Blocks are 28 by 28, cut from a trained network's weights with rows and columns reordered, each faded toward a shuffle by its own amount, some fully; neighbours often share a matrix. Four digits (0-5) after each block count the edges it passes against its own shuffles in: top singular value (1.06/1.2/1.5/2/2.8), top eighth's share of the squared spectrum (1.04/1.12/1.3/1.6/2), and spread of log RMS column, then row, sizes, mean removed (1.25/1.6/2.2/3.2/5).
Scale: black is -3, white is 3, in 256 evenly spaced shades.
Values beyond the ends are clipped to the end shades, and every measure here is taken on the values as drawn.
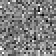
0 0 0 0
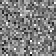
2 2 1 0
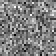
0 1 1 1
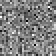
0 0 0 0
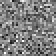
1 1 0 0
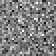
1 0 0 0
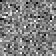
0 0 0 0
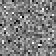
1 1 0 0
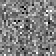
0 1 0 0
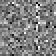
2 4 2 1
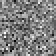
0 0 0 0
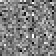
2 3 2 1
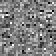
2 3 1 1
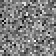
0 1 0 0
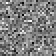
1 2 0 0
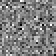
2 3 1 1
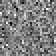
0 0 0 0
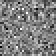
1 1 0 1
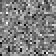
0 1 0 1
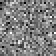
1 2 0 1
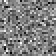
2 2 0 0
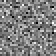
0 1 0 0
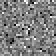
1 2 0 0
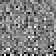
3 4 0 2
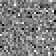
1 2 0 1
